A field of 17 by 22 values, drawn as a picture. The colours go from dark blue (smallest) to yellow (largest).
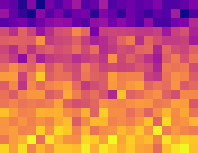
Slope: up to the bottom. Seam: horizontal, 20% of the way down, the bottom part higher. Stripes: none.
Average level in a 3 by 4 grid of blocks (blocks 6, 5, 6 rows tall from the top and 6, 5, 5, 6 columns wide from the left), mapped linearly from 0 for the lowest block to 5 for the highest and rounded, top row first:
0 0 0 0 / 3 3 3 3 / 5 5 5 5
